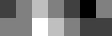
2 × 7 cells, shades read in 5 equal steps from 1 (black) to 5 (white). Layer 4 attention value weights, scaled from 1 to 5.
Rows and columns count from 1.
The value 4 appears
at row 1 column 3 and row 2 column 4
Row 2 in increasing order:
2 2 3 3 3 4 5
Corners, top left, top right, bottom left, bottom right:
2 3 3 2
